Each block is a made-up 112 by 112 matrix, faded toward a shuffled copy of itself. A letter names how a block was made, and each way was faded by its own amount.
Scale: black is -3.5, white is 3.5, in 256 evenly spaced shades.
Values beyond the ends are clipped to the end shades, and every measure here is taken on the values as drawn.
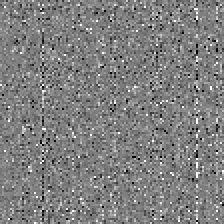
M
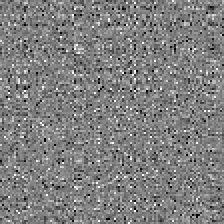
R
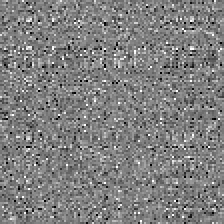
R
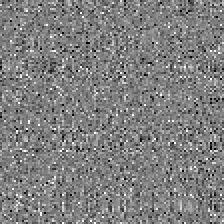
R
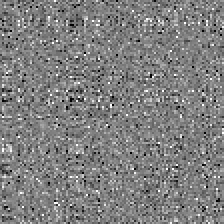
R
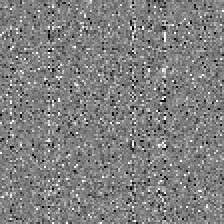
M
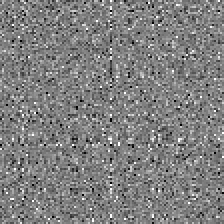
R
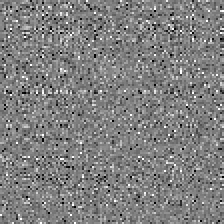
R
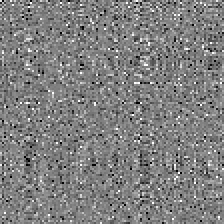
R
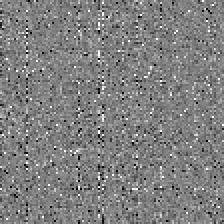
M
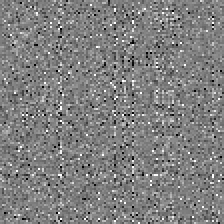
M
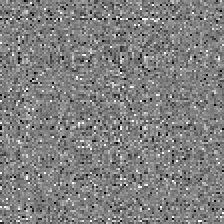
R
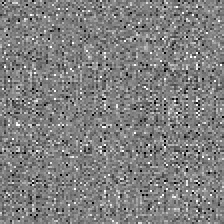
R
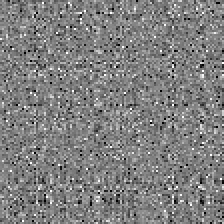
R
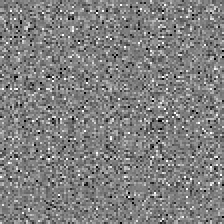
R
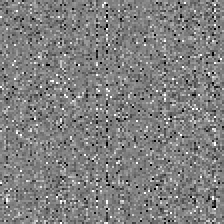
M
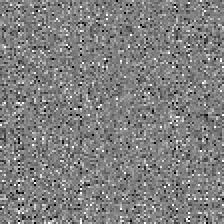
M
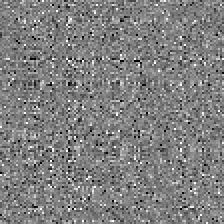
R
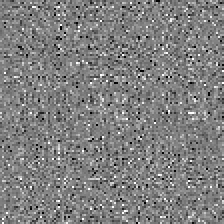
R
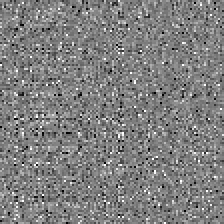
R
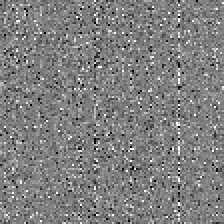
M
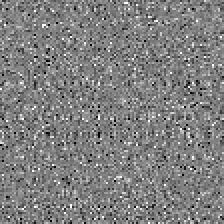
R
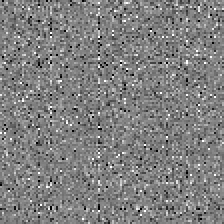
M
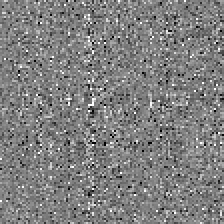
M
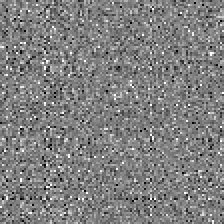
R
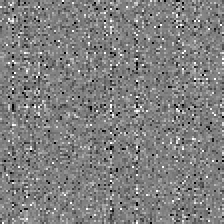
M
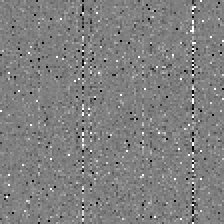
M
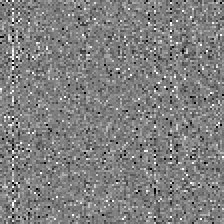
M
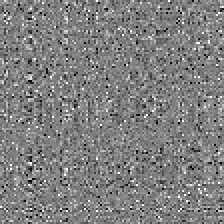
R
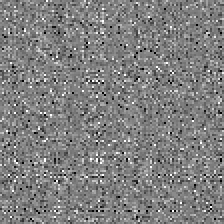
R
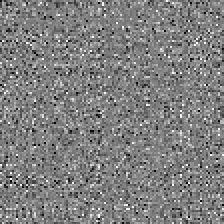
R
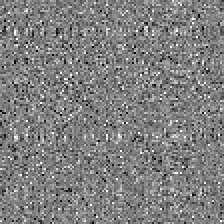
R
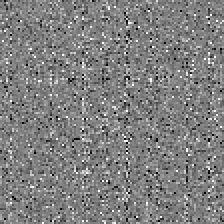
M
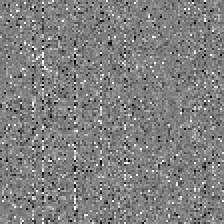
M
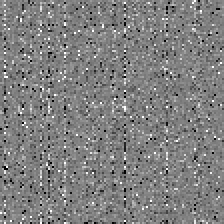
M
